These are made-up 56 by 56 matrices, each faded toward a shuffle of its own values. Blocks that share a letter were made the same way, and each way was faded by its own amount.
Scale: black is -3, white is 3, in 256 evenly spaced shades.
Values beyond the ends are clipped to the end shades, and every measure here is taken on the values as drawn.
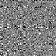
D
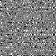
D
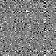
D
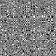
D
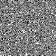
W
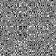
D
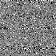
W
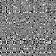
D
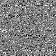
W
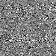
W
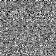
W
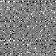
D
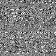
W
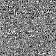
W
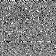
W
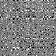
D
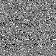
W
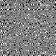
D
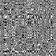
D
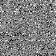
W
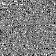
W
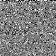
W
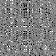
D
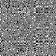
D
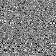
W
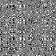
D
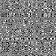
D
